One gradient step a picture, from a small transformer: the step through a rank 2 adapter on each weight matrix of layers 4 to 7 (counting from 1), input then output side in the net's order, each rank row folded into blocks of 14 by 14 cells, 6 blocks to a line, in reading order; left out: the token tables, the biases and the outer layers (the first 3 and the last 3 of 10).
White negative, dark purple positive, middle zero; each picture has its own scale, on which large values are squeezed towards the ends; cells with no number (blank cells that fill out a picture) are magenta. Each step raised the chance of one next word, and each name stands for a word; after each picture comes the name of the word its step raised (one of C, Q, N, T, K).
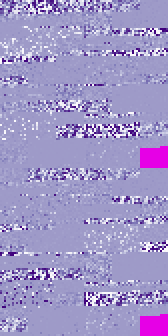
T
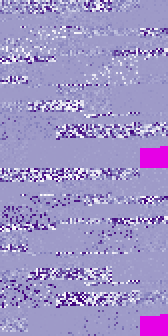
T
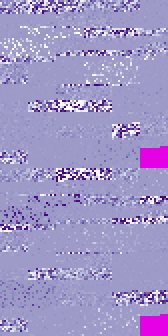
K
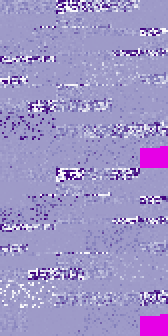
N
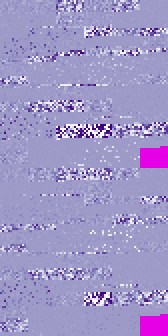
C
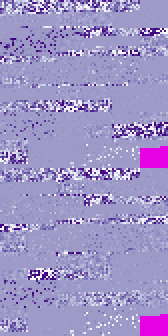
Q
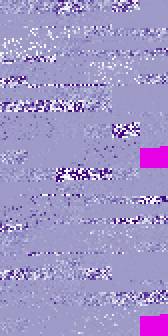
K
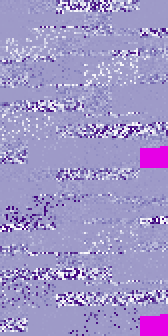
T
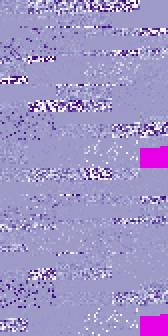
Q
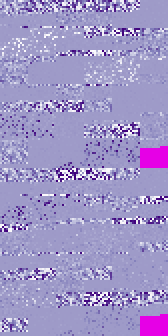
K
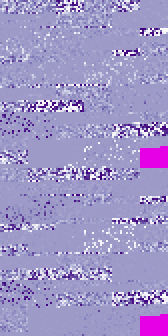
C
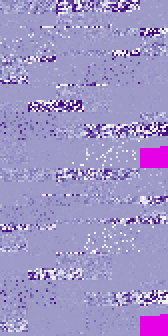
C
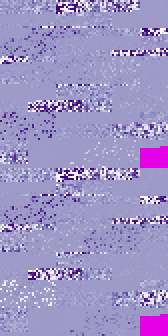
N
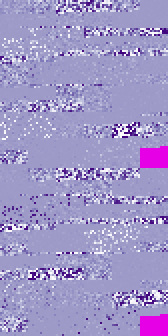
T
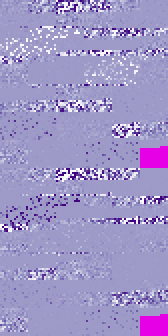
K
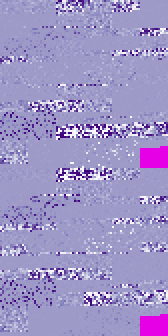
C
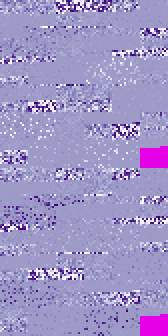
T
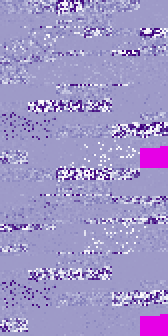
C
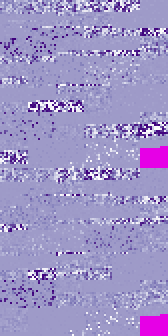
Q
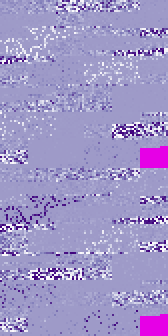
T
